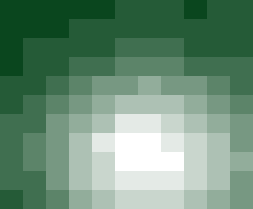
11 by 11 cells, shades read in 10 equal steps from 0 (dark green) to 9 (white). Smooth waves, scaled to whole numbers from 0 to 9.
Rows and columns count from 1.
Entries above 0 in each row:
5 8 10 10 11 11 11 11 11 11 11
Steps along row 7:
same up up up up same down down down down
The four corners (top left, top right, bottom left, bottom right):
0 1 1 4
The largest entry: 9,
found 5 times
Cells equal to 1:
26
